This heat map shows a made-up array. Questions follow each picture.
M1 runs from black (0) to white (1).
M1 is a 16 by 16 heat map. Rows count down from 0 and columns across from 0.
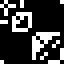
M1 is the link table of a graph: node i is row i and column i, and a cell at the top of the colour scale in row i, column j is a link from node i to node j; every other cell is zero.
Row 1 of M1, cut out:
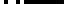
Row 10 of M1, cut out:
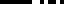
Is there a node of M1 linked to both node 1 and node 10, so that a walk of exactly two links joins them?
no
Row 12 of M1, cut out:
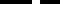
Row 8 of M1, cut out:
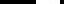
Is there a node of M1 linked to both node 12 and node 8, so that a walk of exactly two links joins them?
yes
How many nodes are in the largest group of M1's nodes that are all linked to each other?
4
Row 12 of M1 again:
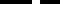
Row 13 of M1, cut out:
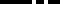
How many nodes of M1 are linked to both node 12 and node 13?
2
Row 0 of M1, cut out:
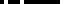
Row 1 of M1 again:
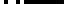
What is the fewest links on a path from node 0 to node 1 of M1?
1
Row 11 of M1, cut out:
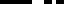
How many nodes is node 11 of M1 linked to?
4
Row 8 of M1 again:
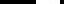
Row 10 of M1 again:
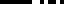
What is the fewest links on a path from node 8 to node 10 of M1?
1
